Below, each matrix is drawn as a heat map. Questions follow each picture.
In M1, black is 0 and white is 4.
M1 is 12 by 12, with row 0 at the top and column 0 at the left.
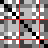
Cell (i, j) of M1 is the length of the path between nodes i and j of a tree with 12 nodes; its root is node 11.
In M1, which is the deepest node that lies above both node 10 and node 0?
5
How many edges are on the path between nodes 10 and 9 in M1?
4
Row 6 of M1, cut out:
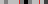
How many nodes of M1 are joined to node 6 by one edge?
1
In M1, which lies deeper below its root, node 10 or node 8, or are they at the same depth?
the same depth
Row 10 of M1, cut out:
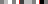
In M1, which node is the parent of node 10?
5
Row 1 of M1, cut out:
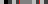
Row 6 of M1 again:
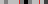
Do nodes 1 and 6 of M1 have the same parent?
yes
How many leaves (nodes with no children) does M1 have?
9
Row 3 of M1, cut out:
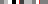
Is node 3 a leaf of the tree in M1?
yes
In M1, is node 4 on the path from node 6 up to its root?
no
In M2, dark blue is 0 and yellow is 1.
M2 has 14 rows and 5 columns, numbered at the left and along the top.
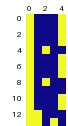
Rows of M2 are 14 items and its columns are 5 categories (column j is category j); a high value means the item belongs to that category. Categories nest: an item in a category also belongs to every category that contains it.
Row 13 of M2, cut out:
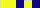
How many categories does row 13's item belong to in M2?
3
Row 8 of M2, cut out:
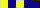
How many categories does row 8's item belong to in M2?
2
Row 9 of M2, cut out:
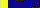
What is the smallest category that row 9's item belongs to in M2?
0
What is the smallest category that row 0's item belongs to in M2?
4
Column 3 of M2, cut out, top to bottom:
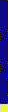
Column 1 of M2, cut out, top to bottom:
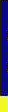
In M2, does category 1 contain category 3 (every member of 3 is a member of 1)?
yes
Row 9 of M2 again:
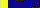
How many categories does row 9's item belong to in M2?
1
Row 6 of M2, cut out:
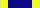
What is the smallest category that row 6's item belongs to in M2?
4
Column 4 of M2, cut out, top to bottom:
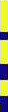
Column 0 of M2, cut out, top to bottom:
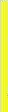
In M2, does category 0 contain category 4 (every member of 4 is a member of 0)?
yes
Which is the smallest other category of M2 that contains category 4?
0
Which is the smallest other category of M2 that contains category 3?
1
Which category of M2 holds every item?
0
